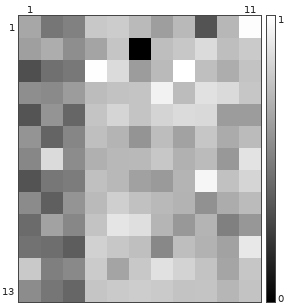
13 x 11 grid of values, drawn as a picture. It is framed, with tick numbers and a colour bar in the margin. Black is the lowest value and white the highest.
Stripes: none. Roughest part: top middle. Seam: vertical, 30% of the way across, the right part higher. Average level on the scale: 70%.
